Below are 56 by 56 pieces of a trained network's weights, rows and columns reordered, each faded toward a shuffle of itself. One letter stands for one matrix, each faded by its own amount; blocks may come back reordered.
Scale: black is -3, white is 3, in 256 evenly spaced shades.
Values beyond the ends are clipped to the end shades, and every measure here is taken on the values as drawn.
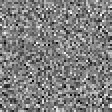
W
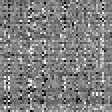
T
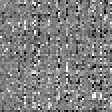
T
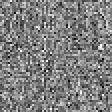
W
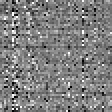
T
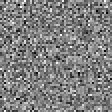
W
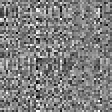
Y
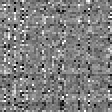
T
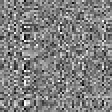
Y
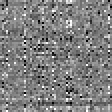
T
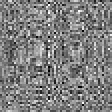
Y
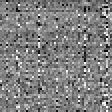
T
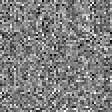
W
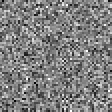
W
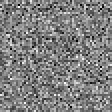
W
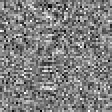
W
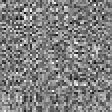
Y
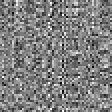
Y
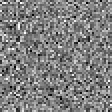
W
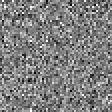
W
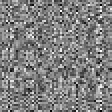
Y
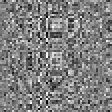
Y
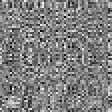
Y
